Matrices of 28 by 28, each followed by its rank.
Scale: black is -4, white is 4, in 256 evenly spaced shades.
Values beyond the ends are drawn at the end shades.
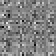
five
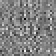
five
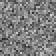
full rank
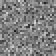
full rank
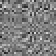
five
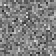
full rank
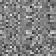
five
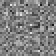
five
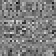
five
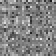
five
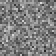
full rank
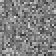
full rank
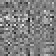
five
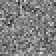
full rank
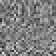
five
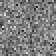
full rank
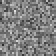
full rank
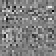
five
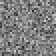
full rank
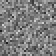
full rank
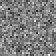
full rank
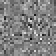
five
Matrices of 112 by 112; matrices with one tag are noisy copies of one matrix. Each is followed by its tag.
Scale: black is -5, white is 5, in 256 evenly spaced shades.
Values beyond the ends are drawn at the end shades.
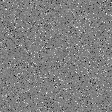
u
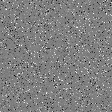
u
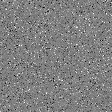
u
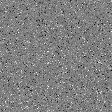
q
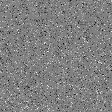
q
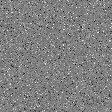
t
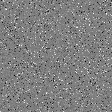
u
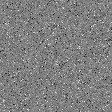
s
